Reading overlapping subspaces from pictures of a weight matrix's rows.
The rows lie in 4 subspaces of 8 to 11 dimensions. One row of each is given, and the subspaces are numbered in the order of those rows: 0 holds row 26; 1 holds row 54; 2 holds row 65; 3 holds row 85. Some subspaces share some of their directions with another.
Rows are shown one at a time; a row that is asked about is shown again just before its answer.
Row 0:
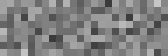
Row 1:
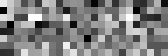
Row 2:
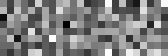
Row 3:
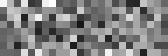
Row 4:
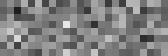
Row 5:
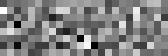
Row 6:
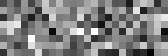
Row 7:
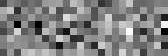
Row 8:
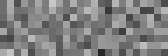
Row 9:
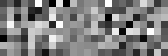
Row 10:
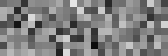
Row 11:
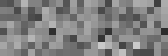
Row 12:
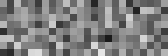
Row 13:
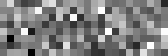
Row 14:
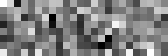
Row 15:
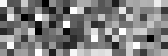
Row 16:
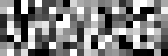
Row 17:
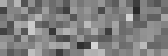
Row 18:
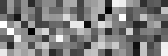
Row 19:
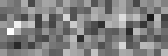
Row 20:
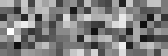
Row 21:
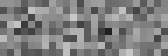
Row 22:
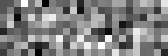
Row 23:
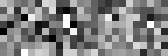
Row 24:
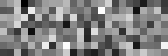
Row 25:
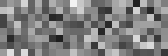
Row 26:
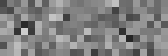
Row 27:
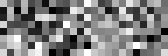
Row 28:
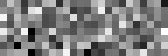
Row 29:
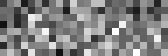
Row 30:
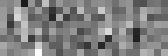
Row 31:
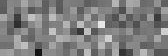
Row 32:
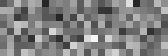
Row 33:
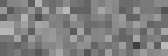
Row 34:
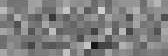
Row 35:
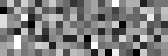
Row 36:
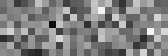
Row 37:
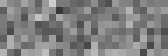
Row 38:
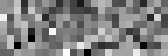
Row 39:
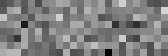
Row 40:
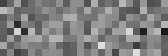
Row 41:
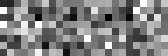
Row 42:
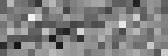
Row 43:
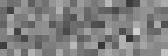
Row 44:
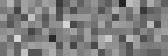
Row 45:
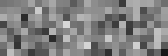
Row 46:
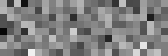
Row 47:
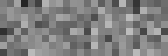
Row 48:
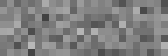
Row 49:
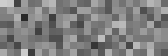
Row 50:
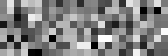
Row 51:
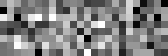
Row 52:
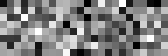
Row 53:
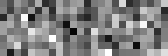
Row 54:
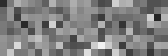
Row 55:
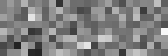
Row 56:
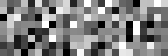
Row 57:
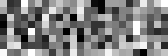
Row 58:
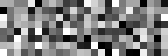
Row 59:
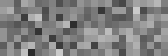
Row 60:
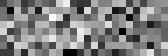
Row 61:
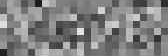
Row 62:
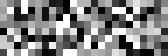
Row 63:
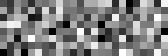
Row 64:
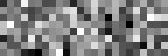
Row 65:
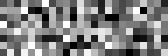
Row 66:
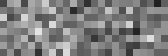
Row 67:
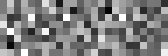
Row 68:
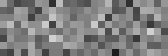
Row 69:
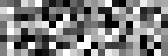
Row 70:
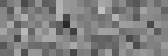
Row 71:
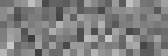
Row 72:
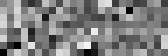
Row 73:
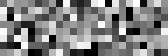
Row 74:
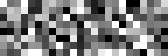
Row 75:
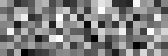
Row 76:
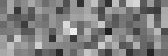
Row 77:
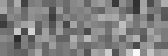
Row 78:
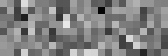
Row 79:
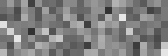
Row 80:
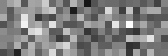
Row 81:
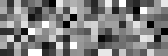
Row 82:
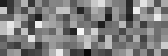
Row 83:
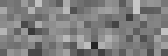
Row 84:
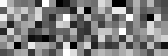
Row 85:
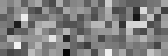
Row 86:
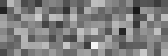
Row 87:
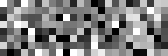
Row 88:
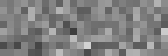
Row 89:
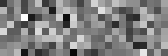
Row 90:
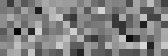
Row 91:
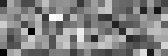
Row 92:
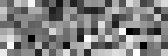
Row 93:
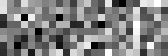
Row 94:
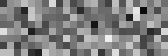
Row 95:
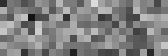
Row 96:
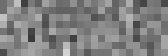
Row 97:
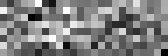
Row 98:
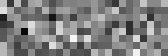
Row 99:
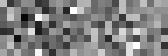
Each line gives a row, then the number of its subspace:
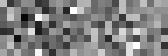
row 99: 3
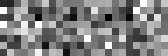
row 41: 2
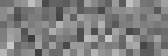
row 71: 1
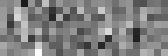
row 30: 2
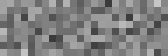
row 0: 1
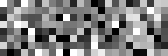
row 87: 0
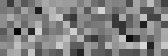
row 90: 0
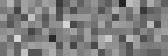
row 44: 3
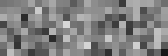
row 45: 3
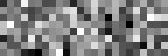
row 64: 0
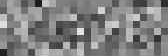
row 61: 0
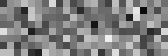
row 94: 1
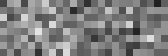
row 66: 3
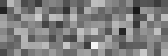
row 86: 0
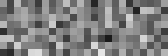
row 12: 1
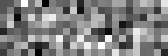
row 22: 2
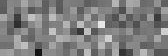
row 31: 2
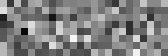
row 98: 0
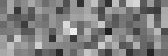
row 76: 2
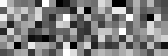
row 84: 1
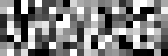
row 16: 1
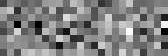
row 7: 0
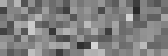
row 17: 0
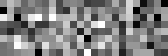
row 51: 2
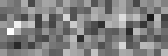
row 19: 3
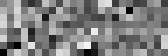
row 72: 1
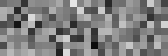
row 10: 0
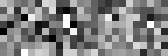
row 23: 0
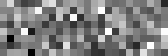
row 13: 1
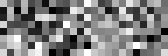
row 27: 3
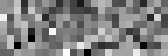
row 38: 1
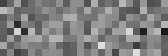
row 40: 0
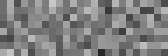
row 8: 1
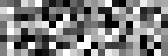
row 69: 1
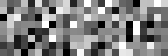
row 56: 3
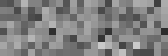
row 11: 2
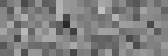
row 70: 0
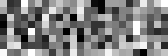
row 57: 0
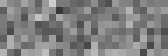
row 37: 1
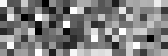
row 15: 3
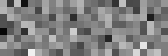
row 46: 0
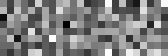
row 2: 0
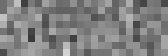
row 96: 1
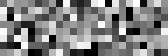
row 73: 1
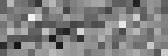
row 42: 0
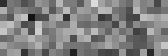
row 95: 2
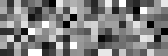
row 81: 1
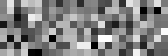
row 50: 2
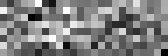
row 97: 0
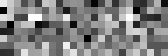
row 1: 2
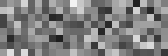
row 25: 1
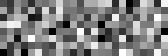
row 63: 2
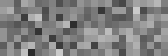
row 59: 3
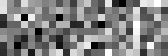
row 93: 3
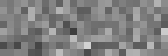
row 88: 2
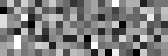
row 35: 0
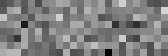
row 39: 3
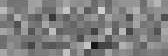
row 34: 0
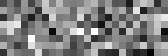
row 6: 2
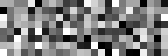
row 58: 0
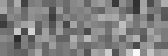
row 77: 0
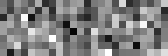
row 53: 3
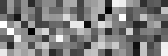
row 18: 3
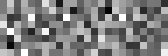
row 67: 3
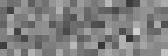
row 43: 0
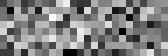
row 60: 1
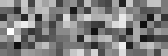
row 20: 3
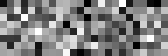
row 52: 3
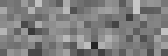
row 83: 0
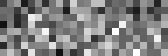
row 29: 0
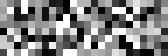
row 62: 1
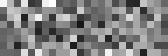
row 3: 1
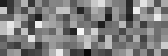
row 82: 2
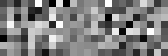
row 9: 1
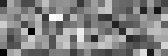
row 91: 2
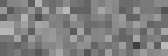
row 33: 3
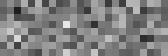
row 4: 3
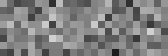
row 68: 1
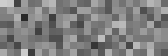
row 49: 1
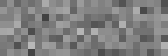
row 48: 2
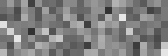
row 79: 3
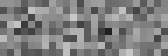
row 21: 2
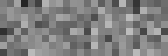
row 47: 0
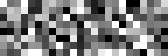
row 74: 1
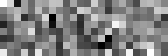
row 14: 1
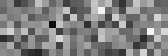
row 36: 1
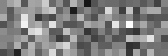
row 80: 3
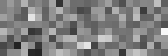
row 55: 2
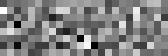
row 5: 0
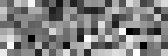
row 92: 1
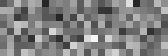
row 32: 1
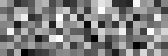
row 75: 1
